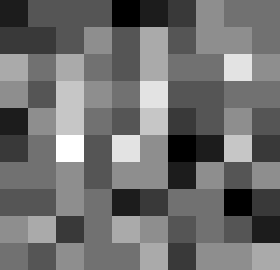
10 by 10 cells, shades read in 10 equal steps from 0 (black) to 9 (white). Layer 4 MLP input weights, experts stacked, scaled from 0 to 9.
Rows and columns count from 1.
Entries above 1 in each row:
7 10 10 10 9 8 9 8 9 10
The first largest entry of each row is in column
8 6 9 6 3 3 3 3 2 6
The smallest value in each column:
1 2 2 3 0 1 0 1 0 1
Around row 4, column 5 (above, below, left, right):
3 3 5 8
